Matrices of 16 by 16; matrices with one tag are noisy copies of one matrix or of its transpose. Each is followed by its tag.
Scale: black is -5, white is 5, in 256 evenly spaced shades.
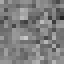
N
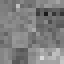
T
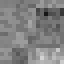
T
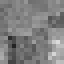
T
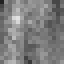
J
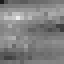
J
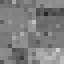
T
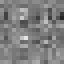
N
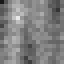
J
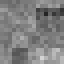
T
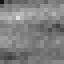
J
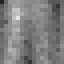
J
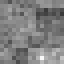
T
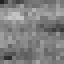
J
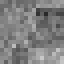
T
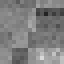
T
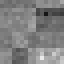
T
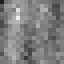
J
